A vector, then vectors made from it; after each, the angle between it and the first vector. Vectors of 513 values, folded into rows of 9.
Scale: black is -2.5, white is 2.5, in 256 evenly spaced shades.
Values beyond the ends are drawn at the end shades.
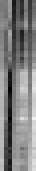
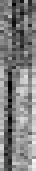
nearly parallel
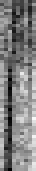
nearly parallel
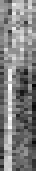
nearly opposite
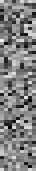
orthogonal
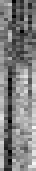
nearly parallel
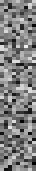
orthogonal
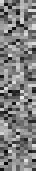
orthogonal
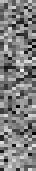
orthogonal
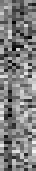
partly aligned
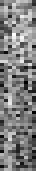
partly opposed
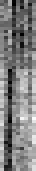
nearly parallel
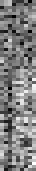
partly aligned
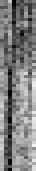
nearly parallel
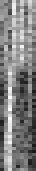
nearly opposite
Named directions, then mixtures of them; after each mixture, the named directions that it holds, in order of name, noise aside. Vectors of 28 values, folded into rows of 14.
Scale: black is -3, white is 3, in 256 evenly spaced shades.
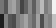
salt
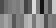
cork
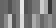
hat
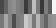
cork, salt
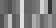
hat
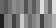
hat, salt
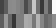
cork, salt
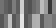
hat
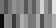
hat, salt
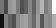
salt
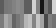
cork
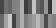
cork, hat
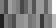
salt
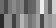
hat, salt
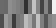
cork, salt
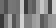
hat, salt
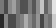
salt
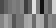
cork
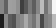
salt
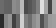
hat, salt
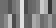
hat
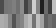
cork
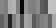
hat, salt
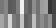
hat, salt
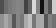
cork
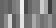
hat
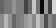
cork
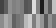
cork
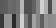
hat, salt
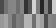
cork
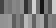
cork
